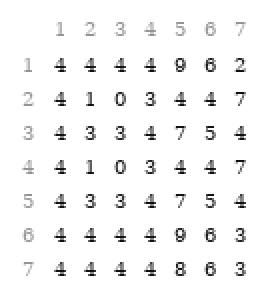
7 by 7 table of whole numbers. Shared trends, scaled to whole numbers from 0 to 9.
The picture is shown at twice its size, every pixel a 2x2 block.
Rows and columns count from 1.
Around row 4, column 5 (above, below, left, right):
7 7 3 4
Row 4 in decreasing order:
7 4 4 4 3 1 0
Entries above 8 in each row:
1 0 0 0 0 1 0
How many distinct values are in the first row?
4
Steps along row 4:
down down up up same up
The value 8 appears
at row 7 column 5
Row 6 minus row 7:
0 0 0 0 1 0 0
